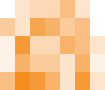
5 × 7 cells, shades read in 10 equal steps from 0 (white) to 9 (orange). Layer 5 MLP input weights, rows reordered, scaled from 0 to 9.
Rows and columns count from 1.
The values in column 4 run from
3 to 6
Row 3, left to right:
1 8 3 3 6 5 2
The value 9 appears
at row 5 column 2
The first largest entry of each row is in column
5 3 2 2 2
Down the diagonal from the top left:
0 2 3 4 2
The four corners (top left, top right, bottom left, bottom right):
0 0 5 2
